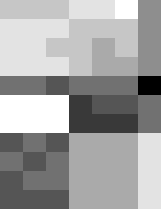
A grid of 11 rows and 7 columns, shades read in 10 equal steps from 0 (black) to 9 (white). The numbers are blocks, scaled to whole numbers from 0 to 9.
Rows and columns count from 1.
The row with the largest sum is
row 1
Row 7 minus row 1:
2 2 2 -6 -6 -7 -1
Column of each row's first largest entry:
6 1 1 1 1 1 1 7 7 7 7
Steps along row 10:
up same up same same up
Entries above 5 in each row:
6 6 6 6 0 3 3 4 4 4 4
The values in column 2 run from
3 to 9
